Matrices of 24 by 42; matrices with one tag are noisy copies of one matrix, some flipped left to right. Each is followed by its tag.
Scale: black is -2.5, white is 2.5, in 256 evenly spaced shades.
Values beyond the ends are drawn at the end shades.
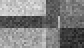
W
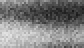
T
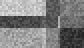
W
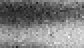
T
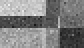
W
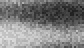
T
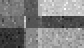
W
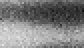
T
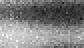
T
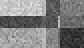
W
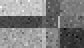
W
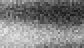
T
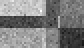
W
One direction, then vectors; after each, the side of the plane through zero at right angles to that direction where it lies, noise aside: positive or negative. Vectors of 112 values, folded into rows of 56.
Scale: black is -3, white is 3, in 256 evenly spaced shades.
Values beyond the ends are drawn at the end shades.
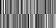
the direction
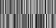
positive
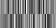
negative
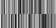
negative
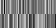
negative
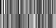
positive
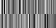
negative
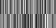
positive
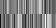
positive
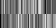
positive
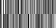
positive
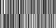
positive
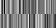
negative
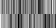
negative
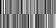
positive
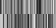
positive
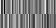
negative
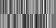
positive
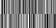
negative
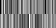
positive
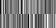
positive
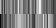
negative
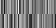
negative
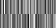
positive
